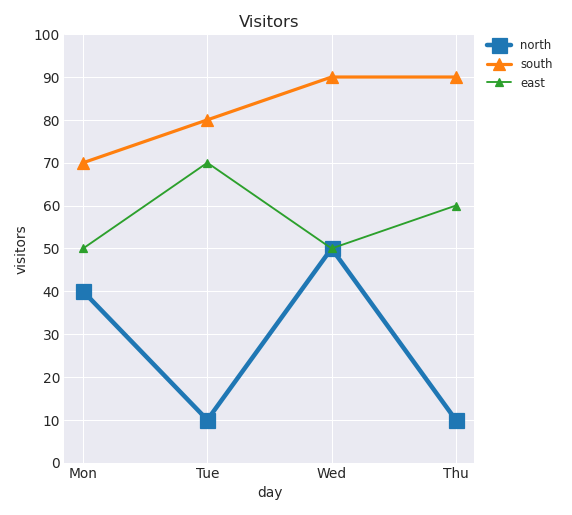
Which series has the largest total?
south
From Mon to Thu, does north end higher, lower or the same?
lower
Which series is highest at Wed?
south
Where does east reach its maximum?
Tue
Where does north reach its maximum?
Wed
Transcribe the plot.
Title: Visitors
x-axis: day, ticks Mon Tue Wed Thu
y-axis: visitors, ticks 0 10 20 30 40 50 60 70 80 90 100
Legend: north, south, east
Values:
north: 40 10 50 10
south: 70 80 90 90
east: 50 70 50 60
